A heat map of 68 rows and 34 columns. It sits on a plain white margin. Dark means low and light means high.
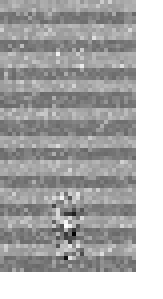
Odd patch: rougher, in the bottom middle. Slope: none. Average level on the scale: 60%. Roughest part: bottom middle. Stripes: horizontal, repeating 10 times.
